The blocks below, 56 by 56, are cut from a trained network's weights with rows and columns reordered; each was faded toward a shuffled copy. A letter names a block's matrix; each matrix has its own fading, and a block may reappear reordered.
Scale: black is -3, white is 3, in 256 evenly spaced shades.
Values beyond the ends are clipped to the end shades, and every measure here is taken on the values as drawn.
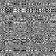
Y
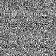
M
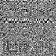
M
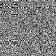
M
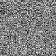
M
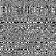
Y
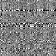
Y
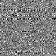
M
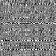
Y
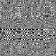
Y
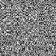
M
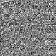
M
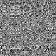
M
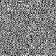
M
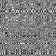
Y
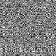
M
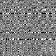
Y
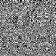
M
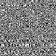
M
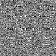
M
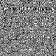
M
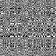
Y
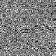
M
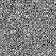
M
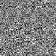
M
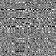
Y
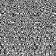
M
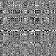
Y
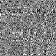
M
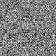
M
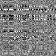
Y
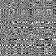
Y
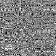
M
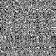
M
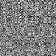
M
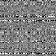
Y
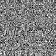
M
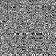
M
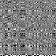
Y
